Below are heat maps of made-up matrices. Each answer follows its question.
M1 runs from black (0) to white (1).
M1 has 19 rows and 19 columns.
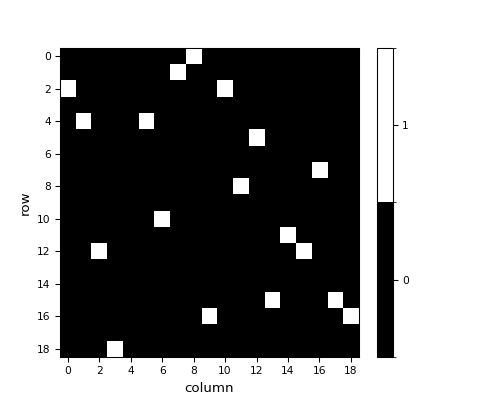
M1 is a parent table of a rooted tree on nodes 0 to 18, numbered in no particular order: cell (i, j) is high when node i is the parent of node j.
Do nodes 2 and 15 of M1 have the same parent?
yes
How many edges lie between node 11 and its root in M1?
6
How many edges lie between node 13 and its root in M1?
4
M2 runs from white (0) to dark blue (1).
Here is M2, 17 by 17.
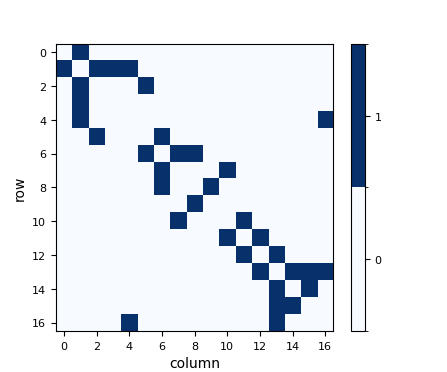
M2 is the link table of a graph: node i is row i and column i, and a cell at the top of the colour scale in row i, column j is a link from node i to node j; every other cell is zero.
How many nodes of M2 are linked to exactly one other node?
3
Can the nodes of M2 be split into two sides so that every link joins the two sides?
no
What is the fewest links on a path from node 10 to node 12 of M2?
2
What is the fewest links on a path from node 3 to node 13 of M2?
4
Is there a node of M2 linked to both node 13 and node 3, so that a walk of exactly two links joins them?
no
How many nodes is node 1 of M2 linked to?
4
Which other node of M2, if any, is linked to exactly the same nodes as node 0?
node 3
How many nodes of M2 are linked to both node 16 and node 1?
1
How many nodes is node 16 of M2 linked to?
2
